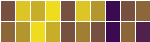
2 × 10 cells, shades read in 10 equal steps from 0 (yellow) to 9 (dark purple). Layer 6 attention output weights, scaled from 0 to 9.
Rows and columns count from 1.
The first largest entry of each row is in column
8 8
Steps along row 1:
down up down up down up up down down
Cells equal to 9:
2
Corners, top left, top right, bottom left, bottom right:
6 5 5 8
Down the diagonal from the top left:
6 3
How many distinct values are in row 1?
7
